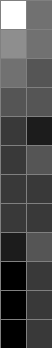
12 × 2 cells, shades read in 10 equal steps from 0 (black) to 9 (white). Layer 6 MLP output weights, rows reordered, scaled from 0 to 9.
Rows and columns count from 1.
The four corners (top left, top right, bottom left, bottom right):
9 4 0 2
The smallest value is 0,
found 3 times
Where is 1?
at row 5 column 2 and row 9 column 1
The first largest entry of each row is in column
1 1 1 1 1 2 1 1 2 2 2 2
